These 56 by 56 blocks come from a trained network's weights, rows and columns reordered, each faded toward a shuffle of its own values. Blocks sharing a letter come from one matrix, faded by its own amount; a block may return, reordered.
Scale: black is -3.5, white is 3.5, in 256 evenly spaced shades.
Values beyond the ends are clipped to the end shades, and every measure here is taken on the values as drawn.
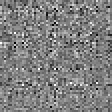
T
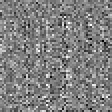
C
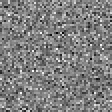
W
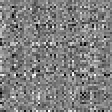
T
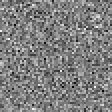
W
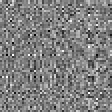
C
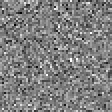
W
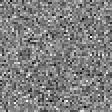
W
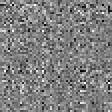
T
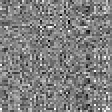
C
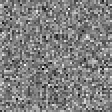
W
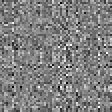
C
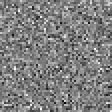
W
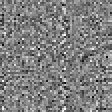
C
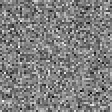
W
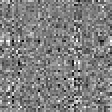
T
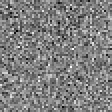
W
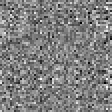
C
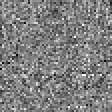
W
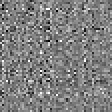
T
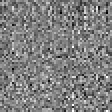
C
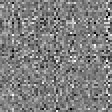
T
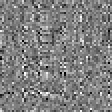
T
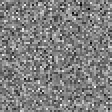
W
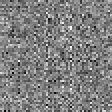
C
